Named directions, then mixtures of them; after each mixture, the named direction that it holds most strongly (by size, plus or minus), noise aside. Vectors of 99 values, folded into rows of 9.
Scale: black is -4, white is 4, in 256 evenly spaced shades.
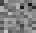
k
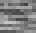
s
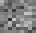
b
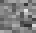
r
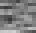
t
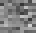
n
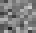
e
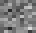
e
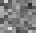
e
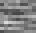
s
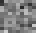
k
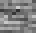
s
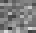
e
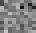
k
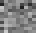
k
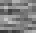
s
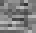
s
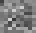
b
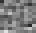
t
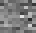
n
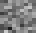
e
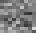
b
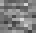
s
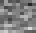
t
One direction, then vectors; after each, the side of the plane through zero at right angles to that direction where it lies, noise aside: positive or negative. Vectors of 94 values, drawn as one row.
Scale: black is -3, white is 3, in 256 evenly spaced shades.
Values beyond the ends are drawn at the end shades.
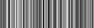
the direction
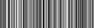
positive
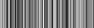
negative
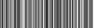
negative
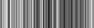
positive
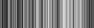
negative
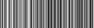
positive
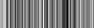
negative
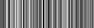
positive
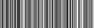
negative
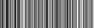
negative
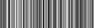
positive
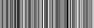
negative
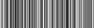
negative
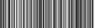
positive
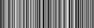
positive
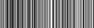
negative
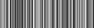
negative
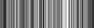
positive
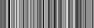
positive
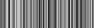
positive
